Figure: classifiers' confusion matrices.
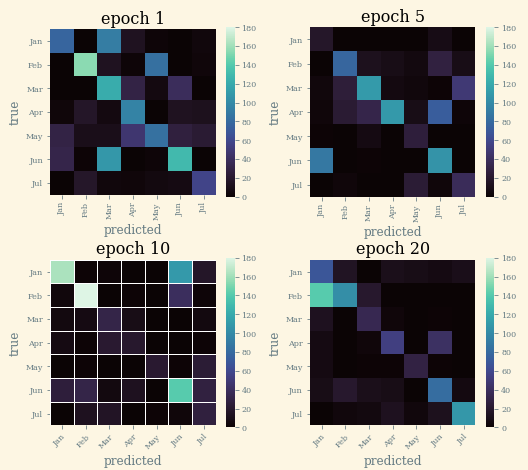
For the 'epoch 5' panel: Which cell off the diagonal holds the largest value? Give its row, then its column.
Jun, Jan
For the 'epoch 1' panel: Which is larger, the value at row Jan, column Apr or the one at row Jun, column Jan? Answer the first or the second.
the second
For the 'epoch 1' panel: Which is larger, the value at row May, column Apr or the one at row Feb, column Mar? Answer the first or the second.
the first
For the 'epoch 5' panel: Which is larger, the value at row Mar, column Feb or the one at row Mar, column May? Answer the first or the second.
the first
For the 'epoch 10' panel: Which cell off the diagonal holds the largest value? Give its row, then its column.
Jan, Jun
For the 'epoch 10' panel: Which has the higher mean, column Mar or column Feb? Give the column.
Feb
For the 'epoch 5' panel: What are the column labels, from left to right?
Jan, Feb, Mar, Apr, May, Jun, Jul
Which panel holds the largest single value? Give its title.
epoch 10
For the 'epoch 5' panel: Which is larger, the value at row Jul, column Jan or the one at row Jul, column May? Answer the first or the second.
the second
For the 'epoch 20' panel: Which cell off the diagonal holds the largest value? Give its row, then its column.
Feb, Jan
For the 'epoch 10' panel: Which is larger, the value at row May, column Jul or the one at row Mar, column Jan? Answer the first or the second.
the first
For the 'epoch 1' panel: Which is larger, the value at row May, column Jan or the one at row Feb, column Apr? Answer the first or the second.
the first
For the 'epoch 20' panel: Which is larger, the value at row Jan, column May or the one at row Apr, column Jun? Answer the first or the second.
the second
